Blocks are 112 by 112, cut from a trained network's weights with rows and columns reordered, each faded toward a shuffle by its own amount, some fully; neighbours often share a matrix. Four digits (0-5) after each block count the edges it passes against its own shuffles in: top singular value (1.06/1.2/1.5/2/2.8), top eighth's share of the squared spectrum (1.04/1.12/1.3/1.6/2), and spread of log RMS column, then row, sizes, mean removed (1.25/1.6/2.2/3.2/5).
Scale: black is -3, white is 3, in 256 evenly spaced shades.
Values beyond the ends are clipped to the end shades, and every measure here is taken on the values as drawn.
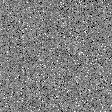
0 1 0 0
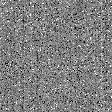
2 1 0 1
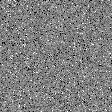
0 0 0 0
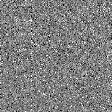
3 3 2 1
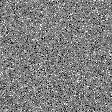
0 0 0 0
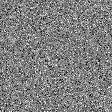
1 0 0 0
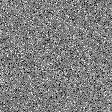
2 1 0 0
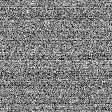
3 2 0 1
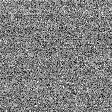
1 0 0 0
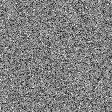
0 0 0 0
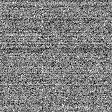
3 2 0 1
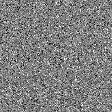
2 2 1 1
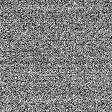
2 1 0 0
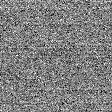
2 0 0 0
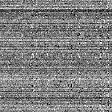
5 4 2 3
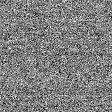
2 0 0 0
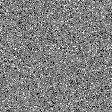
2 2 0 1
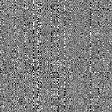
4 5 4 2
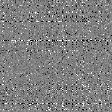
4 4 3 3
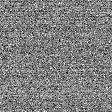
2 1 0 0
